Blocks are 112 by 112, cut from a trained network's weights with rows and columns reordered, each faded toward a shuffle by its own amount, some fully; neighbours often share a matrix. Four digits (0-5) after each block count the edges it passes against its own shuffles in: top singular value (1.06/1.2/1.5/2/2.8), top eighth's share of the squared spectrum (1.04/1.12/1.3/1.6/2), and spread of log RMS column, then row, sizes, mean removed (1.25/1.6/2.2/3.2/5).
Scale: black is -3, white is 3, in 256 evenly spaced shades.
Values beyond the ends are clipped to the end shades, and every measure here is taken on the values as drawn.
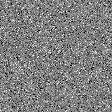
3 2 0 1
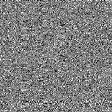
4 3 0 3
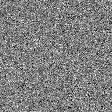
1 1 0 0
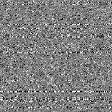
4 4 0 4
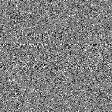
3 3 0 2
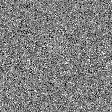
2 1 0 0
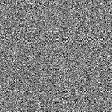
4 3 0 2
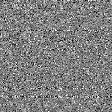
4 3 0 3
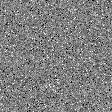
0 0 0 0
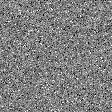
0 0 0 0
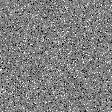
0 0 0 0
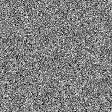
2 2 0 0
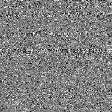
4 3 0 3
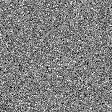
1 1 0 0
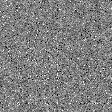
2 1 0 1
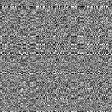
5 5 2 4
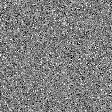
2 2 0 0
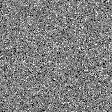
0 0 0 0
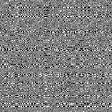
5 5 1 4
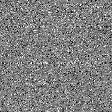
3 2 0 2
